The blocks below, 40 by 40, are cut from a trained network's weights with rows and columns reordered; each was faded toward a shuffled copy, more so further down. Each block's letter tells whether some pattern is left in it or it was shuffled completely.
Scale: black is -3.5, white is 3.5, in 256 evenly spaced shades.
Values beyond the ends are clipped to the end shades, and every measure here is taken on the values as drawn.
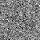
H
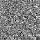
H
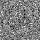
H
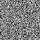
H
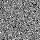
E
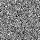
E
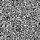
H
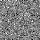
H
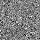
E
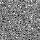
H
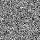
E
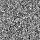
E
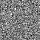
E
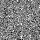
E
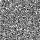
E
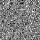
H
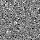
H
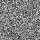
E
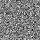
H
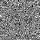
H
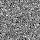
E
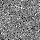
E
